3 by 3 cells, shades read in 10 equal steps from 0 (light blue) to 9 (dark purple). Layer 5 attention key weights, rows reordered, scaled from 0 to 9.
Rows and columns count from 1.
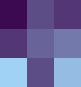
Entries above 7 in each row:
1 0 0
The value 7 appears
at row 1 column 3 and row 2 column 1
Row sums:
22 16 7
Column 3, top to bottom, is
7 4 1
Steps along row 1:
down up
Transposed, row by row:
9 7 0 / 6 5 6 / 7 4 1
